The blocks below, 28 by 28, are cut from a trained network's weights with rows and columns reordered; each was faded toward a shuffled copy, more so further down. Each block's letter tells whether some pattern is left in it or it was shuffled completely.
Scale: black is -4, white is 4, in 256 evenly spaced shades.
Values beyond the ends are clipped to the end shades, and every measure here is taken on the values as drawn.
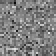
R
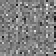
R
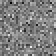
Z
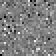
Z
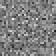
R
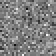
Z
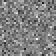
Z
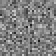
R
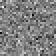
Z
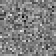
Z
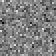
Z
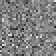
R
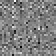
R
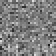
R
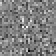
R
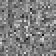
R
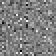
R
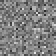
R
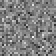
Z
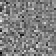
R
